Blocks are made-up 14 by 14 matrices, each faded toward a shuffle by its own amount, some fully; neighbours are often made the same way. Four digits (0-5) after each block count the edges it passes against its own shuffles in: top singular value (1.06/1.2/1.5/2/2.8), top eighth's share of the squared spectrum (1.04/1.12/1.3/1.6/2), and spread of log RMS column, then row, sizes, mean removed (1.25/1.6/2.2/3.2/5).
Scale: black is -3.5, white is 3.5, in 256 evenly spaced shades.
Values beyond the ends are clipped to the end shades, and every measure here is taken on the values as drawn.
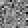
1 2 1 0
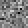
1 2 0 0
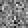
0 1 1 0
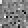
0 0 0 0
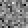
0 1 0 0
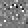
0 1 0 0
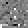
2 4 0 0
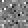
0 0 0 0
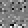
2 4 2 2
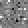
1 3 0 0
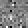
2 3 0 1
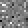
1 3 0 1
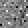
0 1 0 0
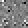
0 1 1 0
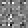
2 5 1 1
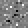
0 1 0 0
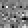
2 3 0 2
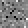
0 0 0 0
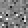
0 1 0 0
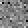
1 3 0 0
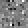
1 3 0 1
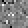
1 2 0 0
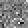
0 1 0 0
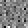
2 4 1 1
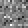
1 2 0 1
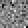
1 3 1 0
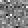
1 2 0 1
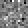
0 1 0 0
